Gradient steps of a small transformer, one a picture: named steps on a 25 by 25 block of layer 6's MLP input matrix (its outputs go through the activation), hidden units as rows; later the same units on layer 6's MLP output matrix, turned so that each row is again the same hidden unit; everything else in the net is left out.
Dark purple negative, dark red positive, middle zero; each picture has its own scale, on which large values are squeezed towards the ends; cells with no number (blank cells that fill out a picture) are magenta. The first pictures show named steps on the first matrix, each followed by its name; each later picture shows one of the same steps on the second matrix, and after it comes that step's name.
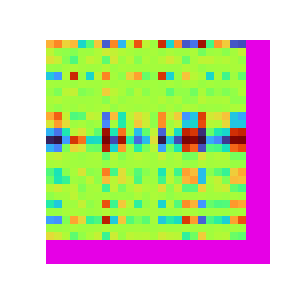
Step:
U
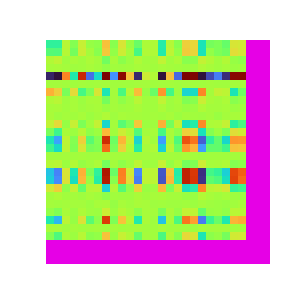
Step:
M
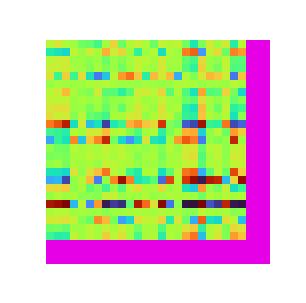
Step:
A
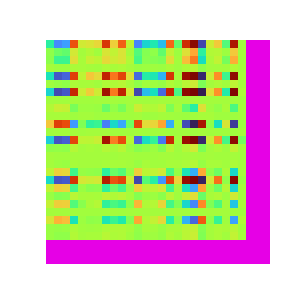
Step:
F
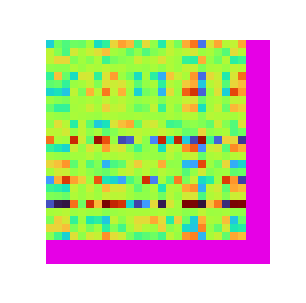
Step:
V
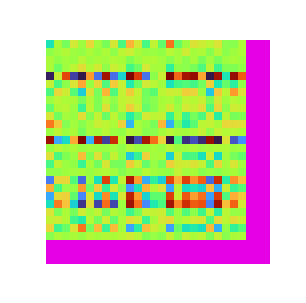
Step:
A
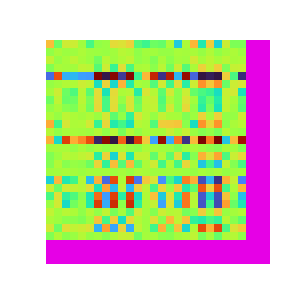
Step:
V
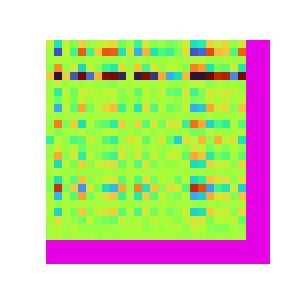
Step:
M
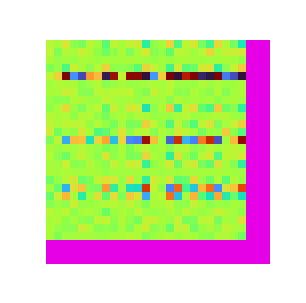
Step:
U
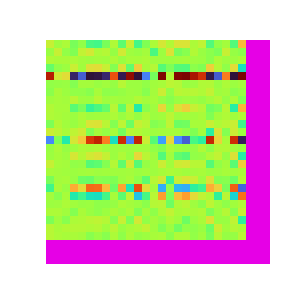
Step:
U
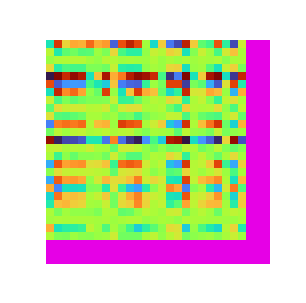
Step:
F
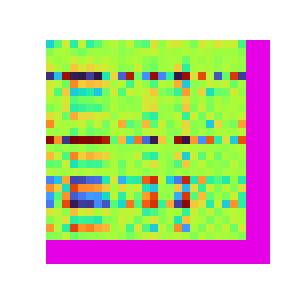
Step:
A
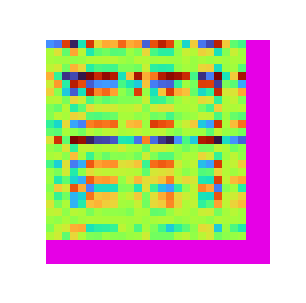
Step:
F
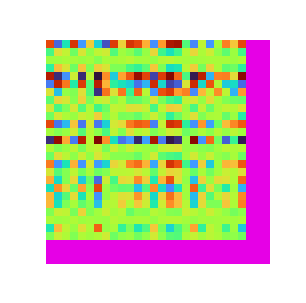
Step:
F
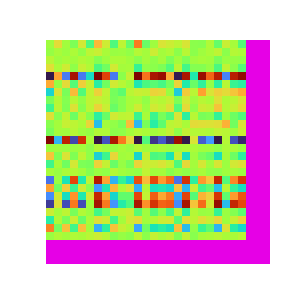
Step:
A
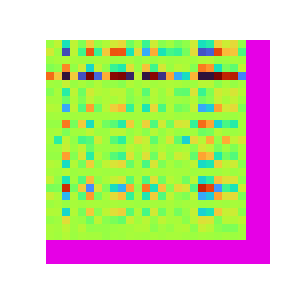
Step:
M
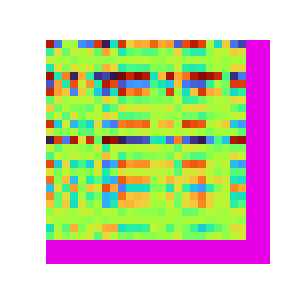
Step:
F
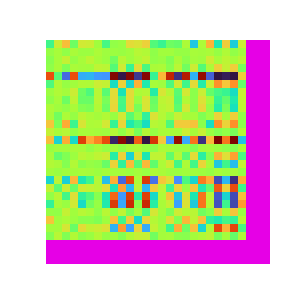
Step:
V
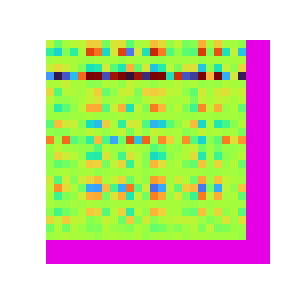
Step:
M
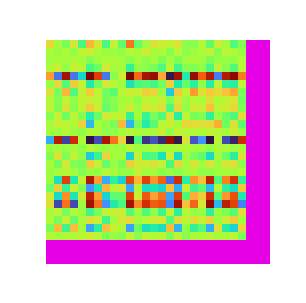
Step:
A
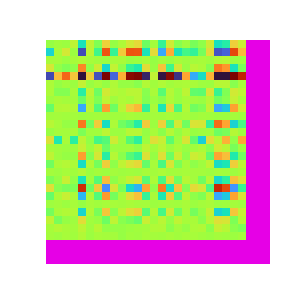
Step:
M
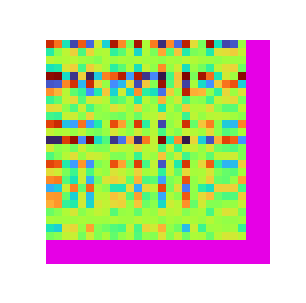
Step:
F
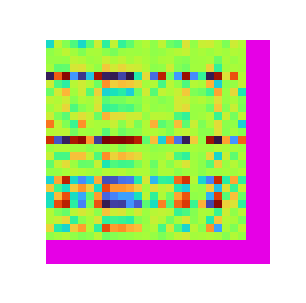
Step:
A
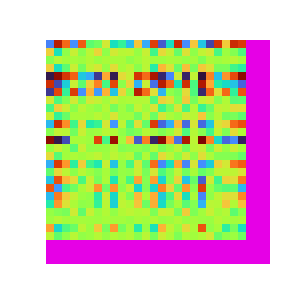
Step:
F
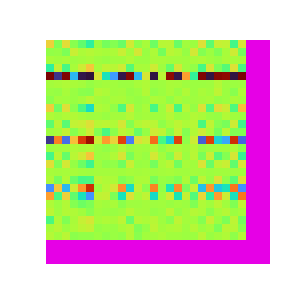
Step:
U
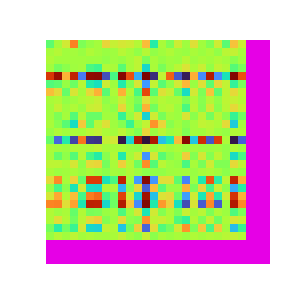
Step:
A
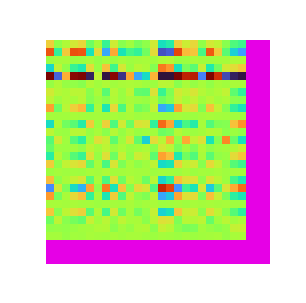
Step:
M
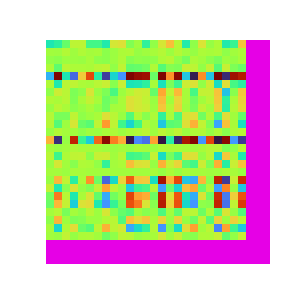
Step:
V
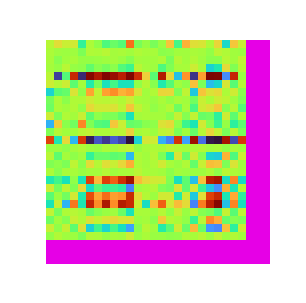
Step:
A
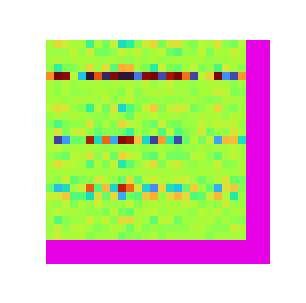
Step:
U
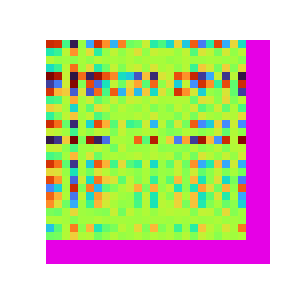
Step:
F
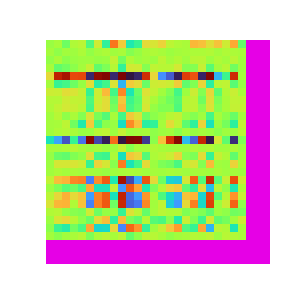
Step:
V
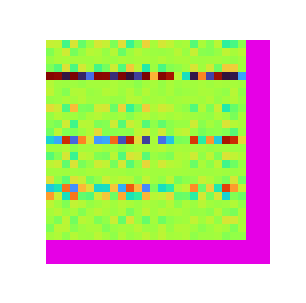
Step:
U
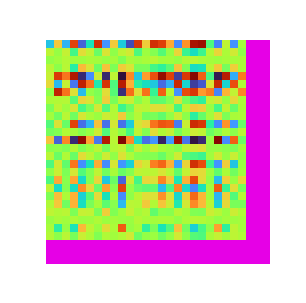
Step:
F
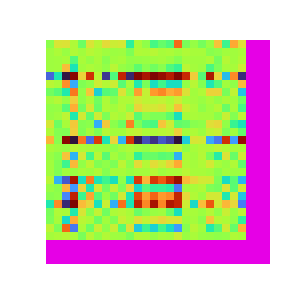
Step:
A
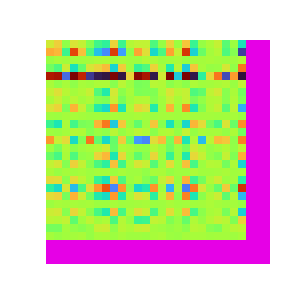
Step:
M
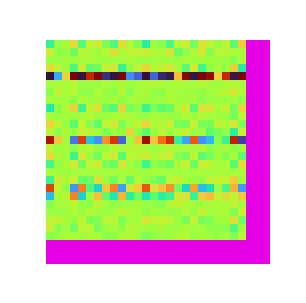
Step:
U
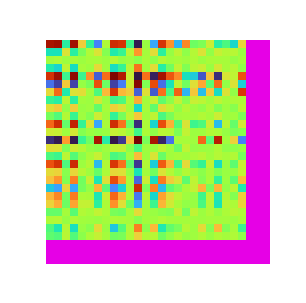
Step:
F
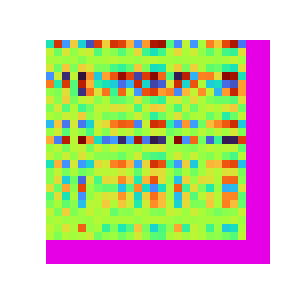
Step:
F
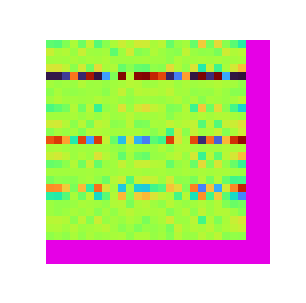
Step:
U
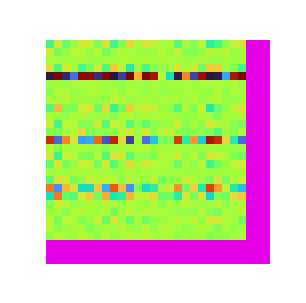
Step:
U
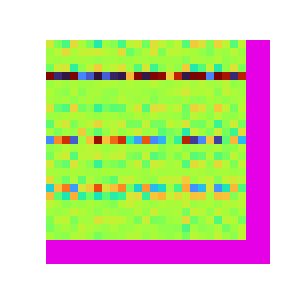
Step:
U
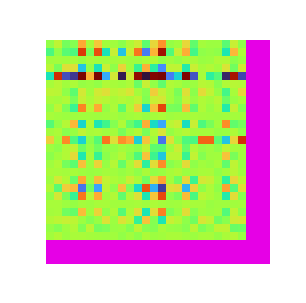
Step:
M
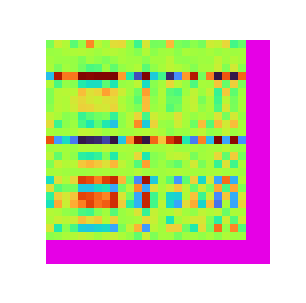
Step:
V
